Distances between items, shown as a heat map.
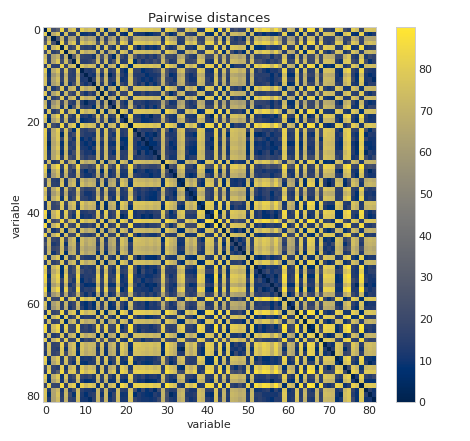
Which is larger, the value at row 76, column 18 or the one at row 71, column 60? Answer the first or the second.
the first
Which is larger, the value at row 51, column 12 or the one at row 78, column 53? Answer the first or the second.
the second
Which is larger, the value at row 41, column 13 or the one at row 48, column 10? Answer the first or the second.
the first
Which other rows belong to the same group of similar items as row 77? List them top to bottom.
1, 4, 6, 7, 9, 10, 11, 12, 14, 16, 17, 19, 20, 22, 23, 24, 25, 26, 27, 28, 30, 31, 32, 35, 36, 37, 40, 41, 43, 45, 50, 52, 53, 54, 55, 56, 57, 58, 60, 61, 63, 65, 66, 68, 72, 73, 76, 79, 80, 81
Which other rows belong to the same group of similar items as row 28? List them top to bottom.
1, 4, 6, 7, 9, 10, 11, 12, 14, 16, 17, 19, 20, 22, 23, 24, 25, 26, 27, 30, 31, 32, 35, 36, 37, 40, 41, 43, 45, 50, 52, 53, 54, 55, 56, 57, 58, 60, 61, 63, 65, 66, 68, 72, 73, 76, 77, 79, 80, 81
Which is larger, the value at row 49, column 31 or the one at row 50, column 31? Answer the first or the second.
the first
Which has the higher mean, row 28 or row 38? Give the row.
38
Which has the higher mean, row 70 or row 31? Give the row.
70
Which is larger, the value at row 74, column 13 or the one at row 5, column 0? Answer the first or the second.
the second
